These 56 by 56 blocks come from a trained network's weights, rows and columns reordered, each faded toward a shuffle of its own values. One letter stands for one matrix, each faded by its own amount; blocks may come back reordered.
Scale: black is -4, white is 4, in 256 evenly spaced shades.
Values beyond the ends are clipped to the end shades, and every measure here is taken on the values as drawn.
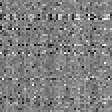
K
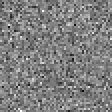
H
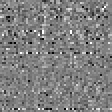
K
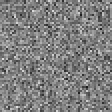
H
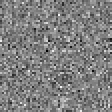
H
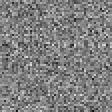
H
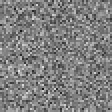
H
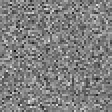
H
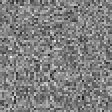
H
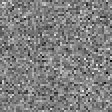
H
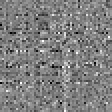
K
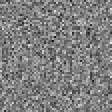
H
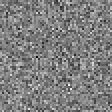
H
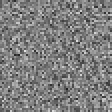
H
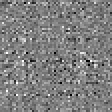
K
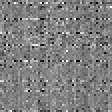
K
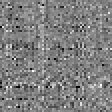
K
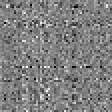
K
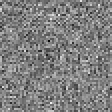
H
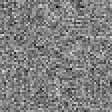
H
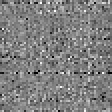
K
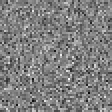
H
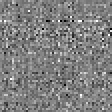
K
